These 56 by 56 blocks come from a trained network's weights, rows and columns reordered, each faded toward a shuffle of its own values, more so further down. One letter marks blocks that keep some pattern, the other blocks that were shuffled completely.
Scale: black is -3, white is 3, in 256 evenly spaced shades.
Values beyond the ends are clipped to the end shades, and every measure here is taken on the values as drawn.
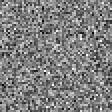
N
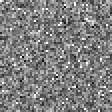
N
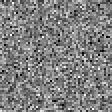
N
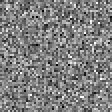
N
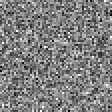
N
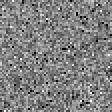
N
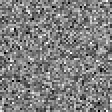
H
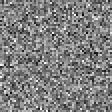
N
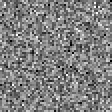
N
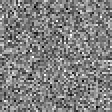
H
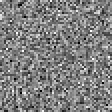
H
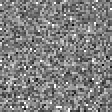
N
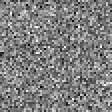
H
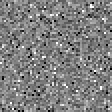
H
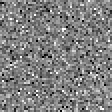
N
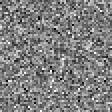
H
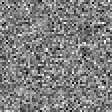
H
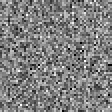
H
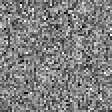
N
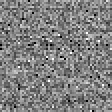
H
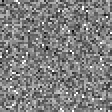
N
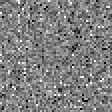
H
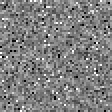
N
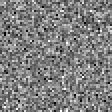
N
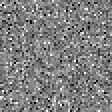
N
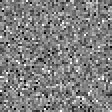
H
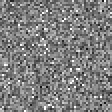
N
